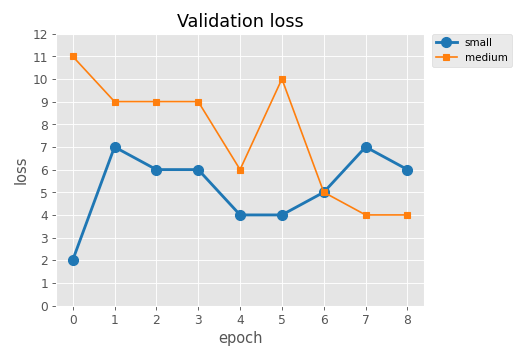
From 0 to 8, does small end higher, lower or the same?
higher
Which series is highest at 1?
medium
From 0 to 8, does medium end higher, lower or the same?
lower
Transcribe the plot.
Title: Validation loss
x-axis: epoch, ticks 0 1 2 3 4 5 6 7 8
y-axis: loss, ticks 0 1 2 3 4 5 6 7 8 9 10 11 12
Legend: small, medium
Values:
small: 2 7 6 6 4 4 5 7 6
medium: 11 9 9 9 6 10 5 4 4
